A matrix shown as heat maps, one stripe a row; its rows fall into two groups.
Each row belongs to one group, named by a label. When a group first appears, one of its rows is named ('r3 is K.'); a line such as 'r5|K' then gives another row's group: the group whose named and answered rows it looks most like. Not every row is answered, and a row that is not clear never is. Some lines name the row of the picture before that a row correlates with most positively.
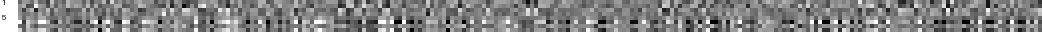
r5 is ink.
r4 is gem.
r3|gem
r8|ink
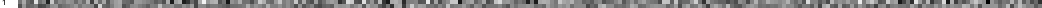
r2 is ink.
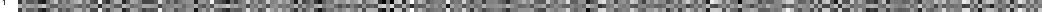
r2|ink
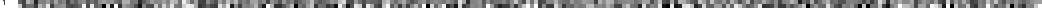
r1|gem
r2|gem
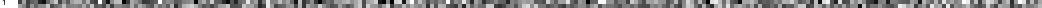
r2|gem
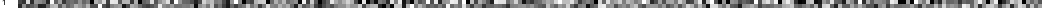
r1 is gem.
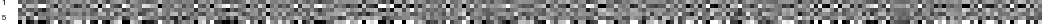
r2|ink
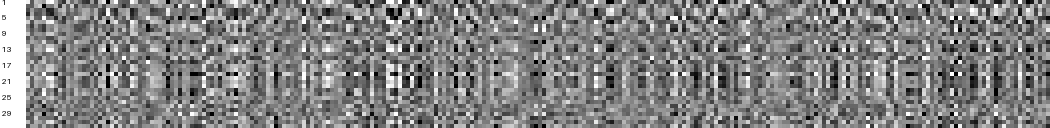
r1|ink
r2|gem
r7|gem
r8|gem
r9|ink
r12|ink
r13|ink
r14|gem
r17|ink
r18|ink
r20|ink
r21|ink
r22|ink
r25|ink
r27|gem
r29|gem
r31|ink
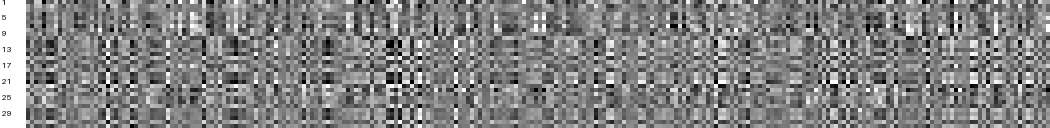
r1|gem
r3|ink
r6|gem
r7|gem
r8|gem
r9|gem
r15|ink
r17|gem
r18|ink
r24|ink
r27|ink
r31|ink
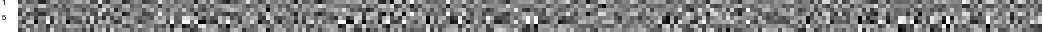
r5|gem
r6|gem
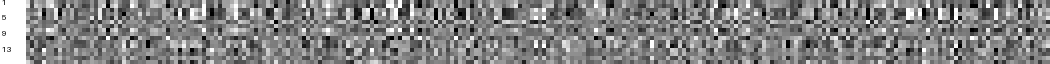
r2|ink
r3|gem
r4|gem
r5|gem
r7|gem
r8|ink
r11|gem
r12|gem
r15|gem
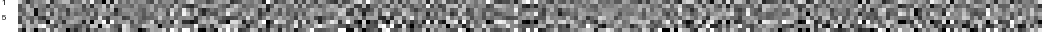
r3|gem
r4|gem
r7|ink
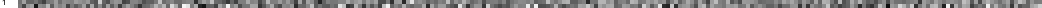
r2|gem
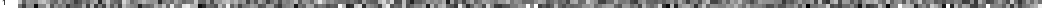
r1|ink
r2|gem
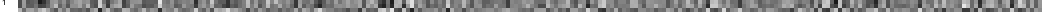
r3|ink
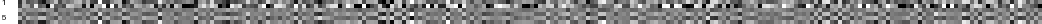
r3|ink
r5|ink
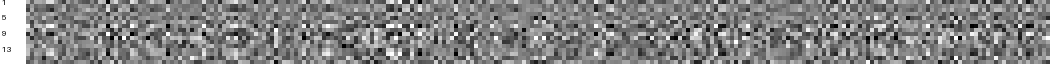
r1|ink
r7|ink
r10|gem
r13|ink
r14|ink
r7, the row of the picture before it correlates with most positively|5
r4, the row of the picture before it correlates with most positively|5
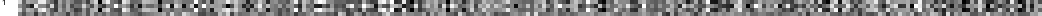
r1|ink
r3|ink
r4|gem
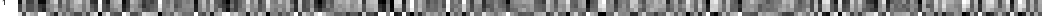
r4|ink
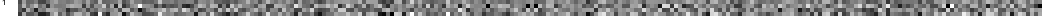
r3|gem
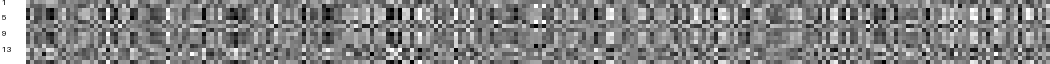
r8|gem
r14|gem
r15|ink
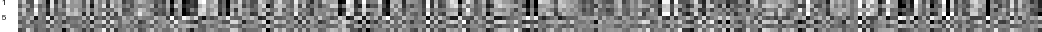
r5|gem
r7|gem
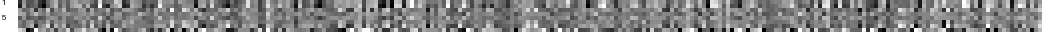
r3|gem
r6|gem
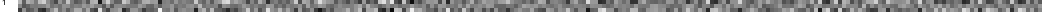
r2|gem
